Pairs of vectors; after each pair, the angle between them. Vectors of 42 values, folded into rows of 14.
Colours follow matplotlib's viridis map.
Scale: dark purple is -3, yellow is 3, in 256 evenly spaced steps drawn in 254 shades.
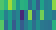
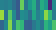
orthogonal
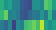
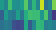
orthogonal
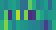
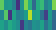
orthogonal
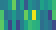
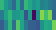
nearly opposite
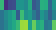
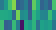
partly opposed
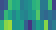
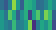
orthogonal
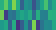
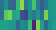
partly opposed
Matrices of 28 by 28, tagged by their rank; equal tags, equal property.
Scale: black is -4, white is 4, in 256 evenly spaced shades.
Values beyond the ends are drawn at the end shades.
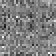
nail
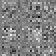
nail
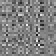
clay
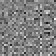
nail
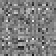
nail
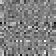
nail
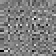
nail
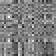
clay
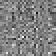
nail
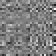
clay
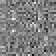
nail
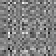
clay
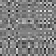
clay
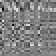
clay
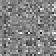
nail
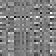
clay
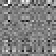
clay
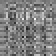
clay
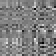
clay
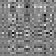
clay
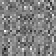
nail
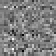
nail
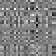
clay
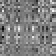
clay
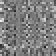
nail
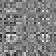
clay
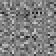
nail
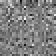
nail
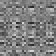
clay
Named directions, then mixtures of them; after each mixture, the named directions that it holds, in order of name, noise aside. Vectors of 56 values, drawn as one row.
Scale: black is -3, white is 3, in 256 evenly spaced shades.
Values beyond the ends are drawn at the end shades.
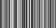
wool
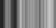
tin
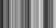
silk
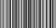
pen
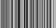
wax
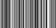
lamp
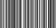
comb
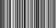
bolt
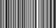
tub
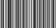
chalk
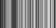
chalk, tin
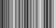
silk, wax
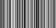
bolt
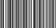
chalk, pen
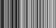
chalk, tin, wax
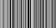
pen, wax, wool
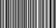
pen, tub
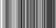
tin
